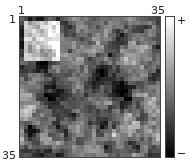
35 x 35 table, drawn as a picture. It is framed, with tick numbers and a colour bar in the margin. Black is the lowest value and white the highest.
The texture is blotchy. The halves do not mirror each other. An odd patch, higher than its surroundings, sits in the top left. Values change most from cell to cell in the top left. The ninth with the highest average is the top left.
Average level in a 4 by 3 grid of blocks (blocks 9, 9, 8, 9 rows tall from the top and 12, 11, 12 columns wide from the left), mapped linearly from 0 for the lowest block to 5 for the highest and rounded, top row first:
521
101
101
012
